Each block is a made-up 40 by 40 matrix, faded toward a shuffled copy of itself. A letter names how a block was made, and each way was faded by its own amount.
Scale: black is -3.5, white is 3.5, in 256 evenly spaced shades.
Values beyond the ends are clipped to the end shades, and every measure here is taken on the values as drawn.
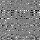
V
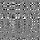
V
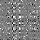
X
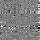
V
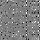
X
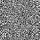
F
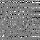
V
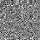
F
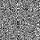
F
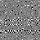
V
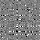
V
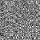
F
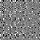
X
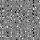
X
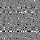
V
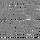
V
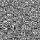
F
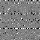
V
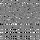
V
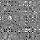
V
